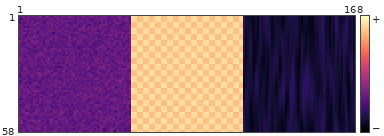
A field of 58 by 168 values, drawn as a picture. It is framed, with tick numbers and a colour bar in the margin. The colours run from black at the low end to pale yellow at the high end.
The table splits into one row of 3 panels. Panel 1,1: low, fine-grained, faint in contrast. Panel 1,2: very high, checkered, faint in contrast. Panel 1,3: very low, streaked downward, faint in contrast.
